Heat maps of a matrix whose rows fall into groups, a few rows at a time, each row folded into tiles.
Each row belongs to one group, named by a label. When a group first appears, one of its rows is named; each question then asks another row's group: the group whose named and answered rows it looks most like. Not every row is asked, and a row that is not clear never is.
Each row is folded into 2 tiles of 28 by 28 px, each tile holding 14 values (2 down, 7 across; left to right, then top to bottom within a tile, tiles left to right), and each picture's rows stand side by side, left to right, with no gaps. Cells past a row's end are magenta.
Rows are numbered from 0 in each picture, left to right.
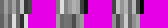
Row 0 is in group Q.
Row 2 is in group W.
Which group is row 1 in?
W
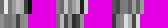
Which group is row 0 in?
W
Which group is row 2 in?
Q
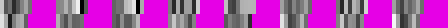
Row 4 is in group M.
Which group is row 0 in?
M
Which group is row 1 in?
W
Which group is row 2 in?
W
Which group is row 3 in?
Q
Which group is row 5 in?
M
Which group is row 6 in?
Q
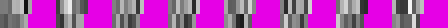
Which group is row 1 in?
W
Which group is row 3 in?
Q
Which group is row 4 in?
M
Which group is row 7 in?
M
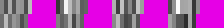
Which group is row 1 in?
W
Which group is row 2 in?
M
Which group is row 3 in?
W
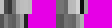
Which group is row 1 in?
W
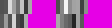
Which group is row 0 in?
Q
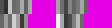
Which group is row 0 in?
Q
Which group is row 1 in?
M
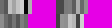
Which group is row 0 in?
W
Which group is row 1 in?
Q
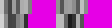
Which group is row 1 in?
M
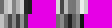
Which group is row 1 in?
M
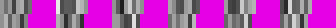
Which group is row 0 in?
Q
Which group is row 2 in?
M
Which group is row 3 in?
Q
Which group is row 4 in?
M
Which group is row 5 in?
Q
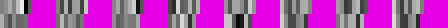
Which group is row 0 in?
W
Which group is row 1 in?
Q
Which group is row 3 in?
Q
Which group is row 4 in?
M
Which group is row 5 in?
M
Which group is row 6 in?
Q
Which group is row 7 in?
M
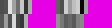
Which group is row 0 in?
Q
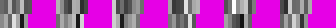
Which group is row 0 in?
Q
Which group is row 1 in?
Q
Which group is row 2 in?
M
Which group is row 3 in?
M
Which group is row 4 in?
W
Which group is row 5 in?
Q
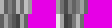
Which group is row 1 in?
M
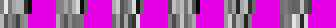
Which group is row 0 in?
W
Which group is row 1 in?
W
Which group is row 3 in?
W
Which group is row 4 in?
Q
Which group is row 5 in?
Q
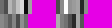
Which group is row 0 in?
W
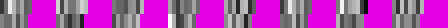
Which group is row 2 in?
Q
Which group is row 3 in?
M
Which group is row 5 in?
W
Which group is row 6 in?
W
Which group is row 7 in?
Q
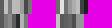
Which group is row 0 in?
W
